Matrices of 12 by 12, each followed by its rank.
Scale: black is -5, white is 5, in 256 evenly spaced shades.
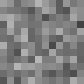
full rank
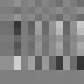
one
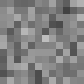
full rank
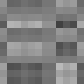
one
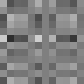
one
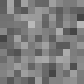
full rank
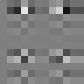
one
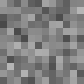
full rank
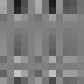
one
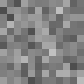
full rank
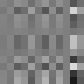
one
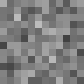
full rank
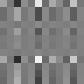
one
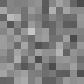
full rank
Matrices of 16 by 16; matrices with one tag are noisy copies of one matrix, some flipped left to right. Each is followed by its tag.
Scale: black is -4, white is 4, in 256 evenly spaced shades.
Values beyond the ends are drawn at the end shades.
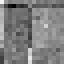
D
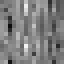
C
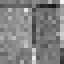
D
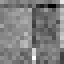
D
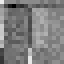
D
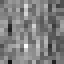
C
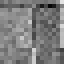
D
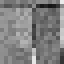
D
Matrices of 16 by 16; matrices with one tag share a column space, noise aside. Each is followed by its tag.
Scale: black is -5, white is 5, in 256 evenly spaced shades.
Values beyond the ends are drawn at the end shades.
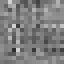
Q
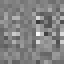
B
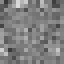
Q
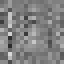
B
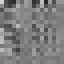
Q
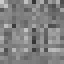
Q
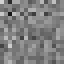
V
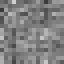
V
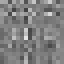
V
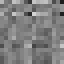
V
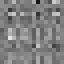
V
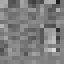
Q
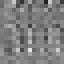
Q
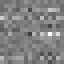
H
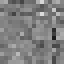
V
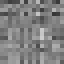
V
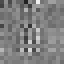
Q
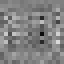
B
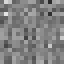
V
